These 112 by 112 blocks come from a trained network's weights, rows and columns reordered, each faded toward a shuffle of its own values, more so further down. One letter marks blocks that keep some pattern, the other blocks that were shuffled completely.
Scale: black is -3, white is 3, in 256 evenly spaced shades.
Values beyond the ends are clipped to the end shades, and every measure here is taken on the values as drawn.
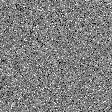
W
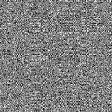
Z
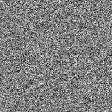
Z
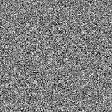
Z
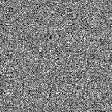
Z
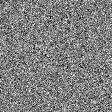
W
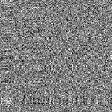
Z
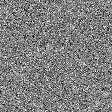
W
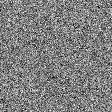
W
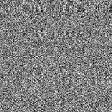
Z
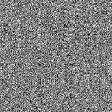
Z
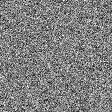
W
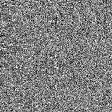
Z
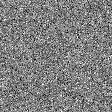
W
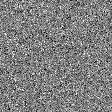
W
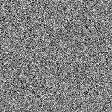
Z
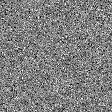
W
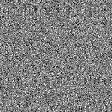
Z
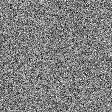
W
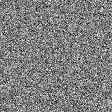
Z
